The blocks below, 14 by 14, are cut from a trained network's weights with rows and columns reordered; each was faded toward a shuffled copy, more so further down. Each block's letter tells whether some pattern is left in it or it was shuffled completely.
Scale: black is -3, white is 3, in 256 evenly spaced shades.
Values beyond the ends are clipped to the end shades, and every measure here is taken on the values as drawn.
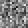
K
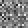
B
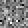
K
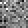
B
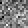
K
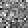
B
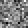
K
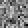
B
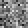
K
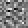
B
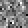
K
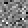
K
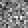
K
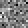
K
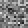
B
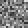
K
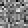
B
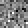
K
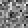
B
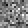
K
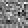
B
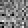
B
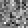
B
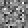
B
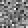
K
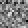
B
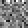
B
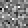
K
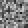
B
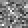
K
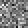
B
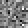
K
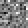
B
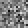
K
